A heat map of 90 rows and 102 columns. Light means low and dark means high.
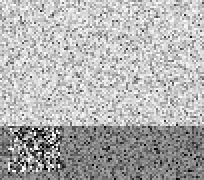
A horizontal seam about 70% of the way down splits the table, and the bottom part is higher. An odd patch, rougher than its surroundings, sits in the bottom left. Values change most from cell to cell in the bottom left. Overall the values sit about 30% of the way up the scale. No regular stripes run through it.
